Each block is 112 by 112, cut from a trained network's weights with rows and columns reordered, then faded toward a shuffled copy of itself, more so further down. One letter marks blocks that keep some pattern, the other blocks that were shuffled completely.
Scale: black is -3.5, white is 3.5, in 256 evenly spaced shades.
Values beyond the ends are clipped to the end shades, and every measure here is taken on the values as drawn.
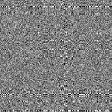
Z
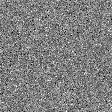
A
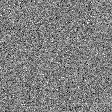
A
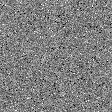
A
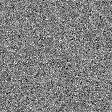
A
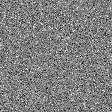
A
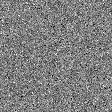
A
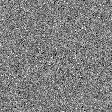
A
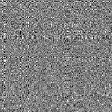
Z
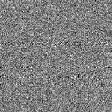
Z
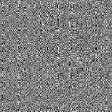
Z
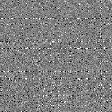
Z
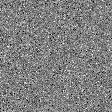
A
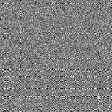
Z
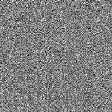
Z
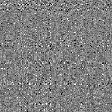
Z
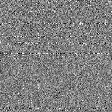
Z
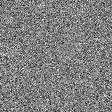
A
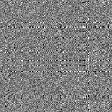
Z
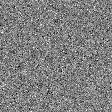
A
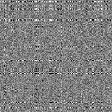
Z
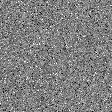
A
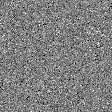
A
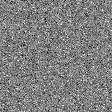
A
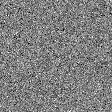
A
